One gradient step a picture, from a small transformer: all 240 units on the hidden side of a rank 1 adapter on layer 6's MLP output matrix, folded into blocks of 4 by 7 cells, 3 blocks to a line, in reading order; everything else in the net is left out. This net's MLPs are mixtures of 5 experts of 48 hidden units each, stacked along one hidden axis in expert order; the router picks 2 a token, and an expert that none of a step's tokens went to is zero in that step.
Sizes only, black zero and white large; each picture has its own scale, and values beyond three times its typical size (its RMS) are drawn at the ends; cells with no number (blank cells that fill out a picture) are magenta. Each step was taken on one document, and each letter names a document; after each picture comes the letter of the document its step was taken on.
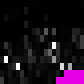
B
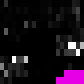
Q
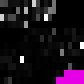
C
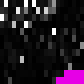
C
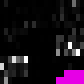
Q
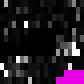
Q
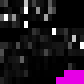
C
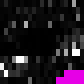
Q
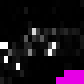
B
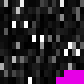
Q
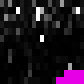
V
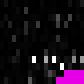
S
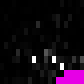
S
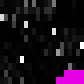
C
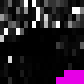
V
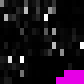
C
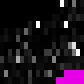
Q
